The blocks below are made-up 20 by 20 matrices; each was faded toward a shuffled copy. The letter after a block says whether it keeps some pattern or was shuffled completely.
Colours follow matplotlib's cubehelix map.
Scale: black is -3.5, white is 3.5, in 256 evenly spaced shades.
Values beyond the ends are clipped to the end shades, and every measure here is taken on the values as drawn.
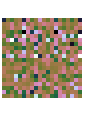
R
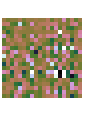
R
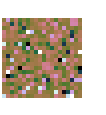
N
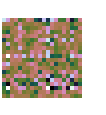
R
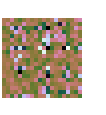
R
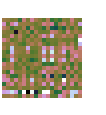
R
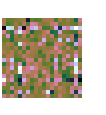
R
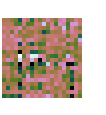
R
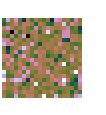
N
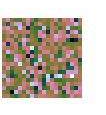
N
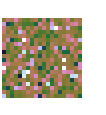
N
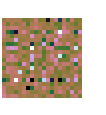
R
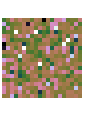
N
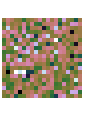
N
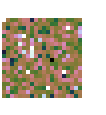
N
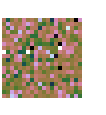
N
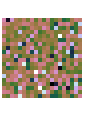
N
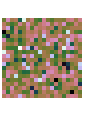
N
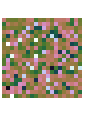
N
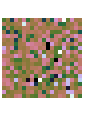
N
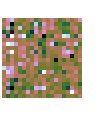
R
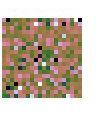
N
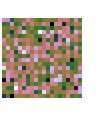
N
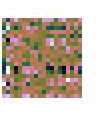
R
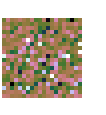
N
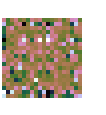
R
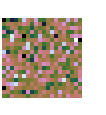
N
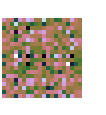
R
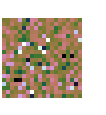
N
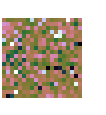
N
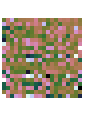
R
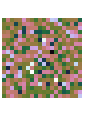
N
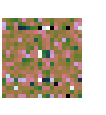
R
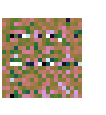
R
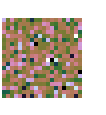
N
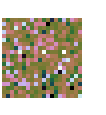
N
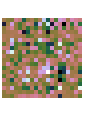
R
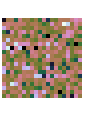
N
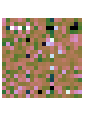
R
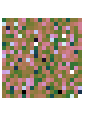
N
